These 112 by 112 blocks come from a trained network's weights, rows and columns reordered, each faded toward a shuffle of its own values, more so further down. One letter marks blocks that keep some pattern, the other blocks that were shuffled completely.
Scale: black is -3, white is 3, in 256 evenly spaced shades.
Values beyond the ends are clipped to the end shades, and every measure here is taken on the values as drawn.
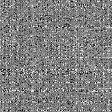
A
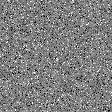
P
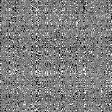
A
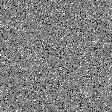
P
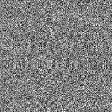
A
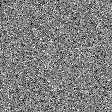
P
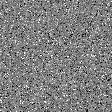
P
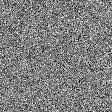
P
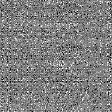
A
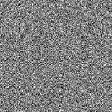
A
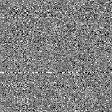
A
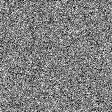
P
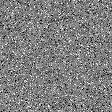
P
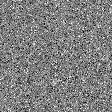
P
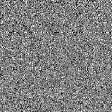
A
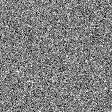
P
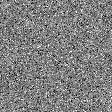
P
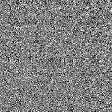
A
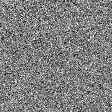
P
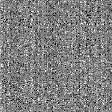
A
